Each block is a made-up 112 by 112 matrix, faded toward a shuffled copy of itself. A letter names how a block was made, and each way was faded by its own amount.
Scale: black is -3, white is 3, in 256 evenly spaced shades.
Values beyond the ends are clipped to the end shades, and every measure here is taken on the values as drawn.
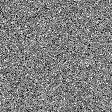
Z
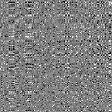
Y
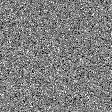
Z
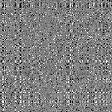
Y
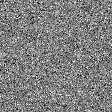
Z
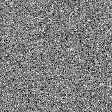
Z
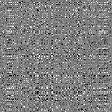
Y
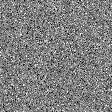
Z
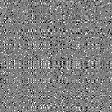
Y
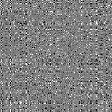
Y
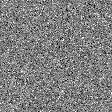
Z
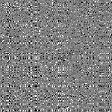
Y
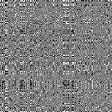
Y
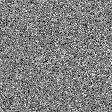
Z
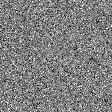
Z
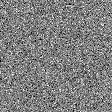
Z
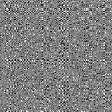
Y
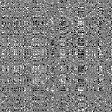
Y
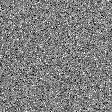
Z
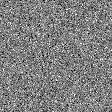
Z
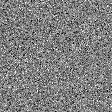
Z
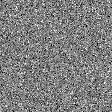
Z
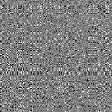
Y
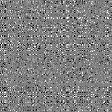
Y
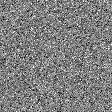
Z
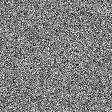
Z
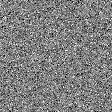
Z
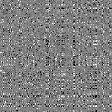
Y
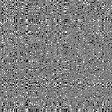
Y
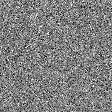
Z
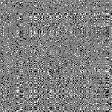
Y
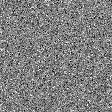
Z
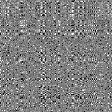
Y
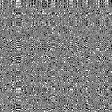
Y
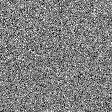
Z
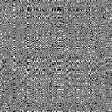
Y
